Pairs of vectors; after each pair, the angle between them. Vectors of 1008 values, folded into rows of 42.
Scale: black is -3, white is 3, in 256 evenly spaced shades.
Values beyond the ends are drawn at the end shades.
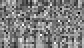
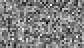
partly aligned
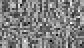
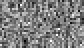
nearly opposite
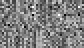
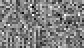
nearly opposite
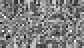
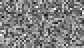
orthogonal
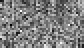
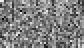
nearly opposite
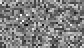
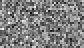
orthogonal
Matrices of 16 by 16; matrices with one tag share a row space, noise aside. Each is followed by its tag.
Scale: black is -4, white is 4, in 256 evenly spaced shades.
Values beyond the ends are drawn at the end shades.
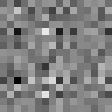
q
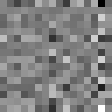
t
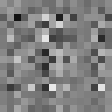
q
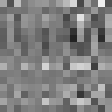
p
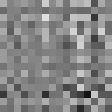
p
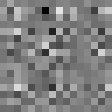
q
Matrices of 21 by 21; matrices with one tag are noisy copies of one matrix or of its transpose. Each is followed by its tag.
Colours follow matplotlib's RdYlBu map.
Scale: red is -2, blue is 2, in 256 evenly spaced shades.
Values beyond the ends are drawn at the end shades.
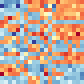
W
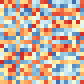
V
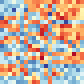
W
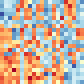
W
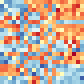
W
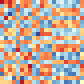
V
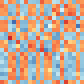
V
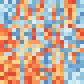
W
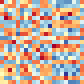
V
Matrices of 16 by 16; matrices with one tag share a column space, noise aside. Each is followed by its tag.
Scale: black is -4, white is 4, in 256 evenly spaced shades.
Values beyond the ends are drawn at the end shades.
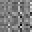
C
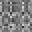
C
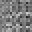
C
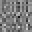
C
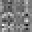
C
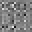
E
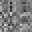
C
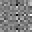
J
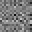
J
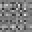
E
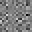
J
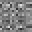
E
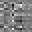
E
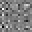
E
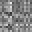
C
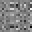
E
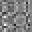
C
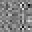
E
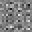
E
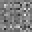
E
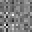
C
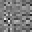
J
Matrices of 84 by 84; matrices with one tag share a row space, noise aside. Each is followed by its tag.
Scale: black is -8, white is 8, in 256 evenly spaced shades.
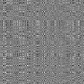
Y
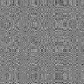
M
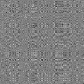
M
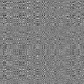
Y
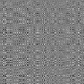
Y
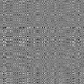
Y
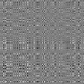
Y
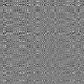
Y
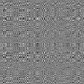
Y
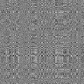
M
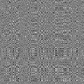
M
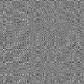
Y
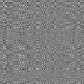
Y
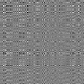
Y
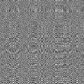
M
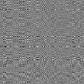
Y
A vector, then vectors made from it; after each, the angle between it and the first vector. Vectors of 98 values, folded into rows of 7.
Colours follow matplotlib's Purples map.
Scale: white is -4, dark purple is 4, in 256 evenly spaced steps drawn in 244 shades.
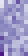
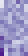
nearly parallel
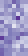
partly aligned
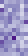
orthogonal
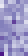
nearly parallel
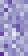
orthogonal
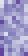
nearly parallel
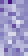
partly opposed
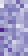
partly aligned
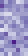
partly opposed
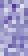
partly opposed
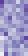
nearly opposite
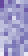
nearly opposite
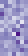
orthogonal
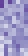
nearly opposite
